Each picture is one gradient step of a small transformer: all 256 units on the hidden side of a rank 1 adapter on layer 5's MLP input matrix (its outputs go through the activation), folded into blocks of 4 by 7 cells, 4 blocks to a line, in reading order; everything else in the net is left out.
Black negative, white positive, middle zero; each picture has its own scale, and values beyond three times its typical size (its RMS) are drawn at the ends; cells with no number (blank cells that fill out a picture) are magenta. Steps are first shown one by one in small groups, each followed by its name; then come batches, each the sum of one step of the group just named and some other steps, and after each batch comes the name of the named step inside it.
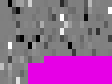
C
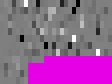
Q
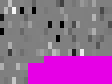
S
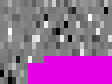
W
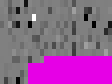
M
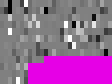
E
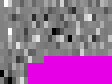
W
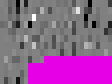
M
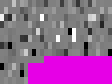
Q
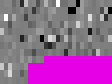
Q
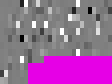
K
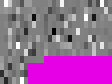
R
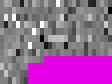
R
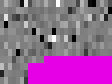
R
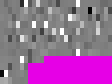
K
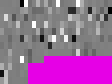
K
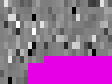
R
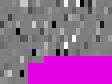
K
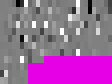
K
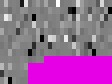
K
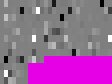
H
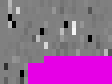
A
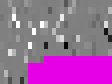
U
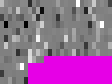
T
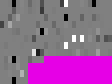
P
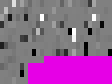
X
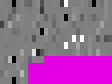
P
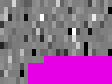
X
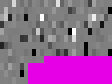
X
